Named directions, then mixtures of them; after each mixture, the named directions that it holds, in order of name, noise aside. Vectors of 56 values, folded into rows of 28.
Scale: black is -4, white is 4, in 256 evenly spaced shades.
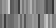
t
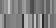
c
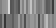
t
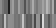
c, t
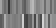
c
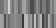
c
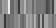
c, t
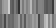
t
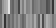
c, t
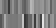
c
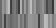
t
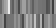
c, t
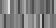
c, t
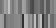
c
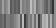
c, t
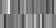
c, t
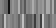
c, t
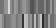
c
